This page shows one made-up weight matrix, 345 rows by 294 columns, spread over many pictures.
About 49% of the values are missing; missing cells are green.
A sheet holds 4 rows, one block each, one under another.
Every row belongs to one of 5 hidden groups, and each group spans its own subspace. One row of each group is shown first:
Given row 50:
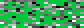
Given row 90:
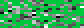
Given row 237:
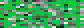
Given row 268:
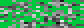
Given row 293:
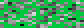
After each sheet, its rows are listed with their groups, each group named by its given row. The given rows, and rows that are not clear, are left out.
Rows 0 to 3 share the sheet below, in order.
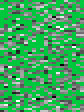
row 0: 90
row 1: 90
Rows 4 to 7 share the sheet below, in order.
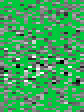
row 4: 268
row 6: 50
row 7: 237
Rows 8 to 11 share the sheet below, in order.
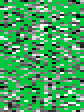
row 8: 90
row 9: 90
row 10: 50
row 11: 293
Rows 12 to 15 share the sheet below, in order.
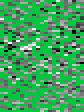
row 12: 50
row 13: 268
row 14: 90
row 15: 90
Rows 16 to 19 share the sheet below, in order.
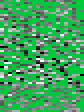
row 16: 268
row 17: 50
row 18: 50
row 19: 90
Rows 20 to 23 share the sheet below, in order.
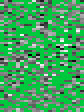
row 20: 237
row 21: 293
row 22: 50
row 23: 90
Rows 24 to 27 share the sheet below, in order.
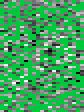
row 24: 293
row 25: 293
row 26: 268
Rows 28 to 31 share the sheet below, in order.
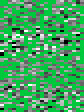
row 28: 293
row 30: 293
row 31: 237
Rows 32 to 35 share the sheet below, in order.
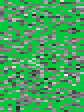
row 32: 90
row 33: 90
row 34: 237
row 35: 90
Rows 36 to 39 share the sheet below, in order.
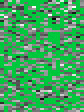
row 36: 293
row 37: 268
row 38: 90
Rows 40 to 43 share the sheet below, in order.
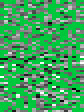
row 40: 293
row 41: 90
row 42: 268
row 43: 50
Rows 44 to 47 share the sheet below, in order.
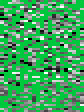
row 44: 50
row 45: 50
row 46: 268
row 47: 237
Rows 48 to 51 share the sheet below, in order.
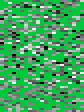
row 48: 268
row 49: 268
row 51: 90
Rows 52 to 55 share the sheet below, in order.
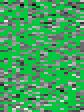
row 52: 293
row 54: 293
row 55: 50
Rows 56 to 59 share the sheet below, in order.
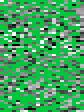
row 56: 50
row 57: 237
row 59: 293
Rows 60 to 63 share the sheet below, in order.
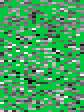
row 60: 293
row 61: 50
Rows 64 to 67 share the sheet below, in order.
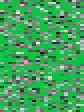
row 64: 50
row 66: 237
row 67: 293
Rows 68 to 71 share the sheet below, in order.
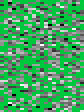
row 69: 90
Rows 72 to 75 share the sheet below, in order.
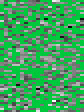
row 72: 50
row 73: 90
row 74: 293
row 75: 237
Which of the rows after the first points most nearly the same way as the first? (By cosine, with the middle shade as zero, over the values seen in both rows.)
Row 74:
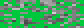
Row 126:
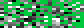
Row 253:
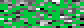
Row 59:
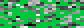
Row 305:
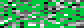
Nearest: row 59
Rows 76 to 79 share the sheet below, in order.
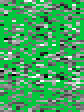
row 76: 237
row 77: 90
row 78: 268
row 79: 90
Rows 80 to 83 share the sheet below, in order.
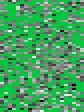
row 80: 293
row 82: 268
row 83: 90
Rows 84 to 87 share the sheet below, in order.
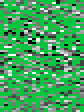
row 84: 50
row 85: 50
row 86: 237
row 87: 293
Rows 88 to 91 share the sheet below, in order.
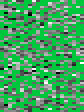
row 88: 237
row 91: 293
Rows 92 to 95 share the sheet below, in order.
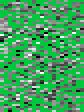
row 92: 237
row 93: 90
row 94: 90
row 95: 50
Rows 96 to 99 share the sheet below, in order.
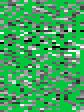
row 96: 237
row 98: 50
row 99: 268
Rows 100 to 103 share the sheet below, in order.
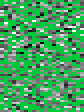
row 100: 268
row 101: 268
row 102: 50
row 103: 268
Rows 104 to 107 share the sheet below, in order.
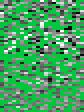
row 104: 50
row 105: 268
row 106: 293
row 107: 50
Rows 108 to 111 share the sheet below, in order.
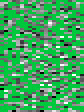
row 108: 293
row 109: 293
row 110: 90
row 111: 237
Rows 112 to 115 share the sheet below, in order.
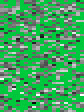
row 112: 293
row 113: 50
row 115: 237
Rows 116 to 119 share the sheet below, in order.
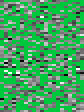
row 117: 90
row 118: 237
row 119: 268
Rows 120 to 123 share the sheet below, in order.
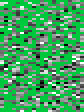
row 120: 293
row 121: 237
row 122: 90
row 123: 237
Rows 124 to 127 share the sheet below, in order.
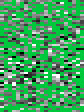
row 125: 293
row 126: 268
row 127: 293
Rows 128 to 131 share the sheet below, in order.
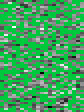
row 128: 268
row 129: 237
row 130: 90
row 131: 293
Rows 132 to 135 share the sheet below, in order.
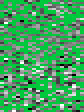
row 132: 268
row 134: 293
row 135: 268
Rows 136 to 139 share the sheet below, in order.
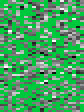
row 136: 293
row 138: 90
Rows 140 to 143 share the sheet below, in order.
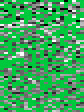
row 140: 90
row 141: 293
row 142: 50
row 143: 293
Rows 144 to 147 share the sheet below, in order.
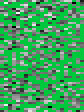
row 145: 268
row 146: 268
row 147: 293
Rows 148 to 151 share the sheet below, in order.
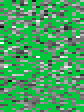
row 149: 268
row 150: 90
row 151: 237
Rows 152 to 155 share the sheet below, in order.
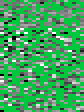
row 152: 268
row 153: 237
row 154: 50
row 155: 268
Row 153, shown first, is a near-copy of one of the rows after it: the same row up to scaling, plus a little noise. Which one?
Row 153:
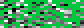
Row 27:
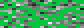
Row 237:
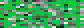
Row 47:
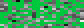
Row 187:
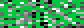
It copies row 27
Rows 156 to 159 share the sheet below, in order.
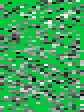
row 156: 293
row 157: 293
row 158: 237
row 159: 237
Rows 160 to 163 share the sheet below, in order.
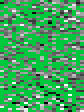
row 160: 293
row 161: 90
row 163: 268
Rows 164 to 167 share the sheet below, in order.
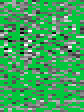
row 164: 50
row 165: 237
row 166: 237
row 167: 90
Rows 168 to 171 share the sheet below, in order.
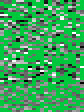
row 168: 268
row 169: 50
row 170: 50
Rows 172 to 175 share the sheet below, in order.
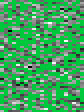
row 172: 293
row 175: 90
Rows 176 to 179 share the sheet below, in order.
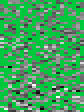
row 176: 50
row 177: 50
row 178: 90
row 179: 50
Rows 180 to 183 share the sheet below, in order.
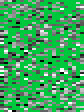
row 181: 268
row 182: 50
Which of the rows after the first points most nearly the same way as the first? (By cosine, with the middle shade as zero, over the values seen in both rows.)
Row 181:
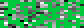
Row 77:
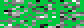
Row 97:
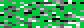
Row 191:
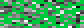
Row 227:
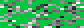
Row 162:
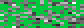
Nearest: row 97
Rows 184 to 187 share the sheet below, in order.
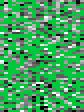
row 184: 293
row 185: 237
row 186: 237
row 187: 237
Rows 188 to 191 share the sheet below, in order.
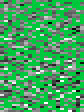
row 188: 293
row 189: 90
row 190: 268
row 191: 50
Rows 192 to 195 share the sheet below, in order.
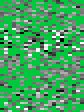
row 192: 50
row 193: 293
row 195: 50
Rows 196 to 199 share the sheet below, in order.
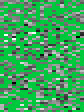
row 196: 50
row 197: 237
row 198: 268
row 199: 268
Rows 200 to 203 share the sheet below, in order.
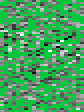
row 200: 50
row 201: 293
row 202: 293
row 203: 50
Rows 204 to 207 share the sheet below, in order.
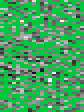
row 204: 268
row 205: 268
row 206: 237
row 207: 293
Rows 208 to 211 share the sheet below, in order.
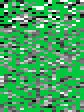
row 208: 90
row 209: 268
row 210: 50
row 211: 293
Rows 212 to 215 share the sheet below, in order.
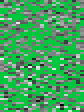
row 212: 50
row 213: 268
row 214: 50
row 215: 268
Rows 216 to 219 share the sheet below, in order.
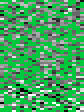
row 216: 268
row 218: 293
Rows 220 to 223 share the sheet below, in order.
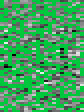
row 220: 90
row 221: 268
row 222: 90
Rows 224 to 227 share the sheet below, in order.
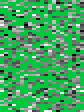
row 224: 50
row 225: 237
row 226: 268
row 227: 90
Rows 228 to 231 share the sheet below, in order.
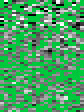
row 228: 50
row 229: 293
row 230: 268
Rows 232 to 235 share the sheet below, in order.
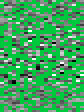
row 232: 50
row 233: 237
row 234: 50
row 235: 90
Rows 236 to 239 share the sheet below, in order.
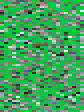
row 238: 293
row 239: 268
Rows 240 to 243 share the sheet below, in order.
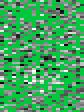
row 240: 237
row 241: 50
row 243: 50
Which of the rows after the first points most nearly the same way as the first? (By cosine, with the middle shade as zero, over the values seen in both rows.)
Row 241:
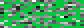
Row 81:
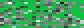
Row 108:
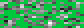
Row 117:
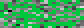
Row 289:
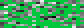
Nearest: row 117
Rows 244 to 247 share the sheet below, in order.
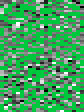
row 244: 90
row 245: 90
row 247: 237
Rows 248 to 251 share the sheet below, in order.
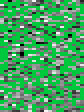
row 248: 237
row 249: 293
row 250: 293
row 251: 90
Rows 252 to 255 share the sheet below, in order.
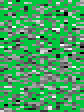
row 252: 268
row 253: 50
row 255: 293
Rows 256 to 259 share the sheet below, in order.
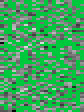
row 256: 50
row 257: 268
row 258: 268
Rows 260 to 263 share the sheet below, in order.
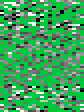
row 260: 50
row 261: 90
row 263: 237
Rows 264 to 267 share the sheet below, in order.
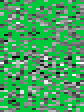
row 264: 50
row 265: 237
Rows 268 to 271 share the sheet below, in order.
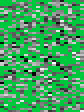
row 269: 268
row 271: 237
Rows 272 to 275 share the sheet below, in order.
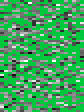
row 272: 237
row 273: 90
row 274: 268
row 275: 268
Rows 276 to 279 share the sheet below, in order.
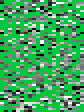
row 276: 50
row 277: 237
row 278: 50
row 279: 268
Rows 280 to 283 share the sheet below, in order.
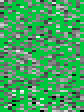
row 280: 50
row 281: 50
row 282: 293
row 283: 237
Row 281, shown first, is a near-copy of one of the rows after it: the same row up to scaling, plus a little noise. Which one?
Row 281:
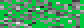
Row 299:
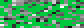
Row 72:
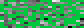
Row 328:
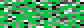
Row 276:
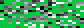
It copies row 276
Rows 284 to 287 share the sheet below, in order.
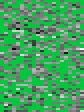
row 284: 50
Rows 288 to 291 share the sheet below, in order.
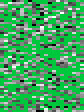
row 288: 237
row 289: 237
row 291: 237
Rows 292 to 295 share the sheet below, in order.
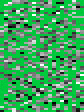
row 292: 50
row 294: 50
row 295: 50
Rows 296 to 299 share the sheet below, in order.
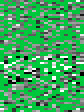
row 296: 293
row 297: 90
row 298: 90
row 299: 50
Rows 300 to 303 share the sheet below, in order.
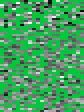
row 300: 237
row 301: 50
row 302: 268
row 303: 90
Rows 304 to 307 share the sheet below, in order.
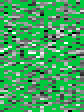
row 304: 237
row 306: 90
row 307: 50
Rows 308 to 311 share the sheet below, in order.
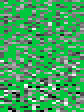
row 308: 293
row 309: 50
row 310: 237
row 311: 237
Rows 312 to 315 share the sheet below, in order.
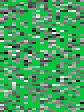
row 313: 50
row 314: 268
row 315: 50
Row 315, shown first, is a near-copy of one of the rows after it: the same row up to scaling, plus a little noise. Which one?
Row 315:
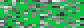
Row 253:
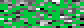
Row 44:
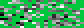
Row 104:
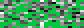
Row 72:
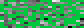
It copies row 72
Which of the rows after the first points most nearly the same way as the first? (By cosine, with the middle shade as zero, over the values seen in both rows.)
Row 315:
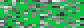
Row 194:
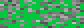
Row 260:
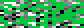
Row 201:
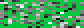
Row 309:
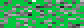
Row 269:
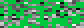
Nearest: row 260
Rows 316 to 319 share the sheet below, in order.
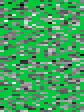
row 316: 293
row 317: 237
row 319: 293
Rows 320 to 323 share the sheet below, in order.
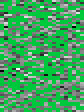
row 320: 237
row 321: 90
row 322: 268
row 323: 268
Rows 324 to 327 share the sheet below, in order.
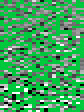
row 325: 268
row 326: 50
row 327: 237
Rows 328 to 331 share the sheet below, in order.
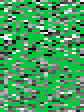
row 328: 50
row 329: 90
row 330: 268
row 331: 293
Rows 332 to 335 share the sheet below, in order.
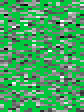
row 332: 268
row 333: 293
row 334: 268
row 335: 237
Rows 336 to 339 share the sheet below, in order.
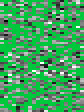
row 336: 293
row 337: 50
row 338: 237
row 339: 90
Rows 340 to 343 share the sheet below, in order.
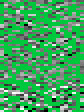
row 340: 50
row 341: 237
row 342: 50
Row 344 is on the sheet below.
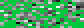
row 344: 50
